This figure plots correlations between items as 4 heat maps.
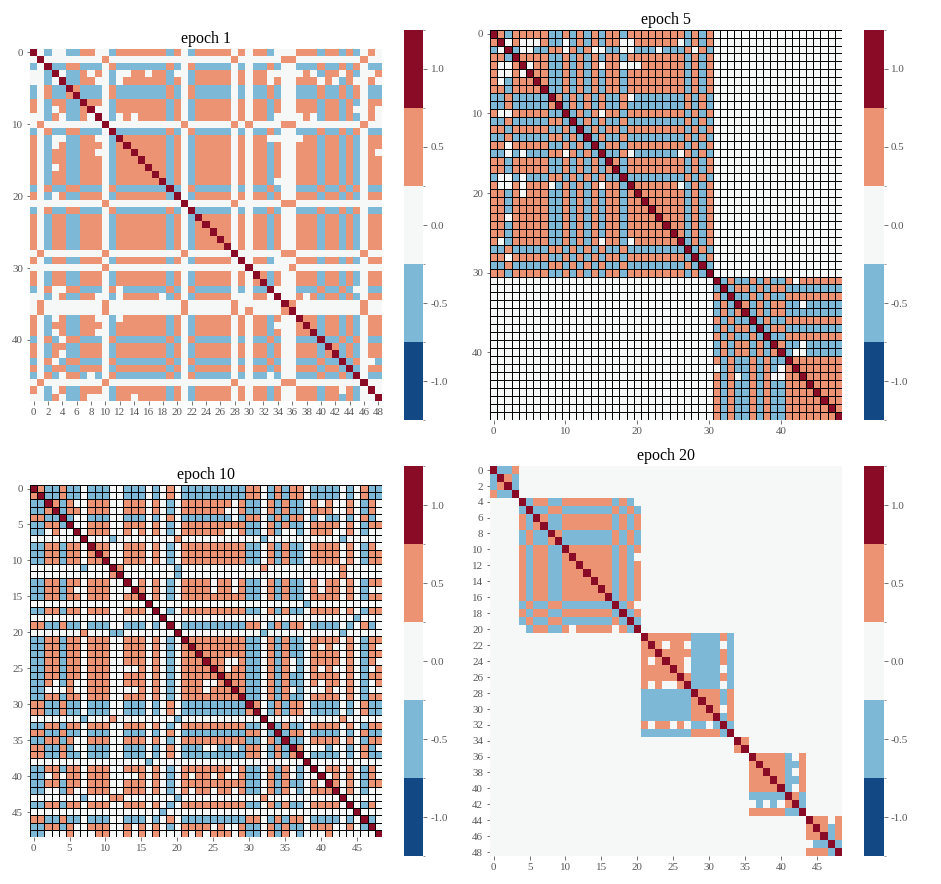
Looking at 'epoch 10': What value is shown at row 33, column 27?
0.5
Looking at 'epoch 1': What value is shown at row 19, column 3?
-0.5
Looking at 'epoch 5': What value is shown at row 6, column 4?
0.5
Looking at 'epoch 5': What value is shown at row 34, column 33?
-0.5
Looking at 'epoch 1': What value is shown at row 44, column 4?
0.5
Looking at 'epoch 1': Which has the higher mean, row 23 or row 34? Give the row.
23
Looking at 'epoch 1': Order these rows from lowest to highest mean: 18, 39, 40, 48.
40, 48, 39, 18
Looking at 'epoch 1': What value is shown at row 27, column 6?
-0.5
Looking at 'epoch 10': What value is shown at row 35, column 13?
0.5
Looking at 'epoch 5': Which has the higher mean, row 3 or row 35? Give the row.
3
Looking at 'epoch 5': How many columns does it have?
49
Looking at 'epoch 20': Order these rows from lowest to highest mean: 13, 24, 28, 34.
28, 24, 34, 13
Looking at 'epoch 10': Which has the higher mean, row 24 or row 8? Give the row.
8
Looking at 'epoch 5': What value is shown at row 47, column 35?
-0.5
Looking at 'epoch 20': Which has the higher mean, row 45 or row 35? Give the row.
45
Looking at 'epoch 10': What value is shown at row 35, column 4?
-0.5
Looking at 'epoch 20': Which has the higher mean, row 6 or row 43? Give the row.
6
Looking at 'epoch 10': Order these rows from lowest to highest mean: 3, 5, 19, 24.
19, 3, 24, 5
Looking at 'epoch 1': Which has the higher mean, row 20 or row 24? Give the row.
24
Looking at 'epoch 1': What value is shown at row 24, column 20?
0.5
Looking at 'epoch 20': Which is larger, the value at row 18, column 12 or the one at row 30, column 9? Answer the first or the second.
the first
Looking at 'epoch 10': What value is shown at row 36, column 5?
-0.5
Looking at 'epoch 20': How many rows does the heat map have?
49
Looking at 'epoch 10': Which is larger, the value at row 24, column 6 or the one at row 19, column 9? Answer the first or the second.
the first
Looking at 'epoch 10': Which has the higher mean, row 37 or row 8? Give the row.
8
